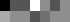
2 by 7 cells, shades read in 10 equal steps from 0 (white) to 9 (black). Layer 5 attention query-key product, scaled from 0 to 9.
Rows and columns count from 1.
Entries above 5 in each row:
4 1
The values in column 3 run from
4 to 6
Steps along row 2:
up same up down down same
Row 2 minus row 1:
-6 -2 -2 6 1 -2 0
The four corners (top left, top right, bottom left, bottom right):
9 4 3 4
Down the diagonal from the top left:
9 4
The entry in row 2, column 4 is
6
